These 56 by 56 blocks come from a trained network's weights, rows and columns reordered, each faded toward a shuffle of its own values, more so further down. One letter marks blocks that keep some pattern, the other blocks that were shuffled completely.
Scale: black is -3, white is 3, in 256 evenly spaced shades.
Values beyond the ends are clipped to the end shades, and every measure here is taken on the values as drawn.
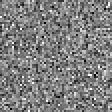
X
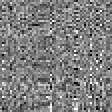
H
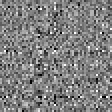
H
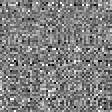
H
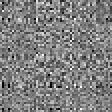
H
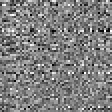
H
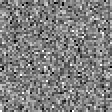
X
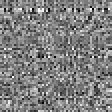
H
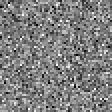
X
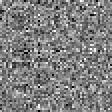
H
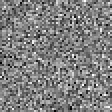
X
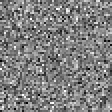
X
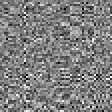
H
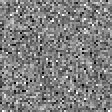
X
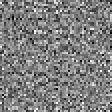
H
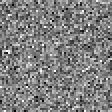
X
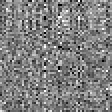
H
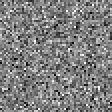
X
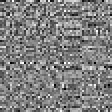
H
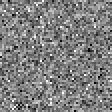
X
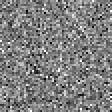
X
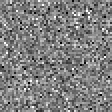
X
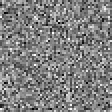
X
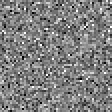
X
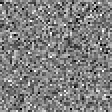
X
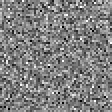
X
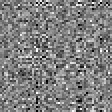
H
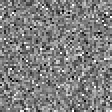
X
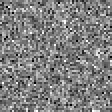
X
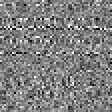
H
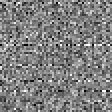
H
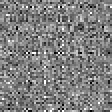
H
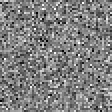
X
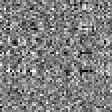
H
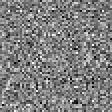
H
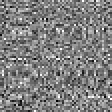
H
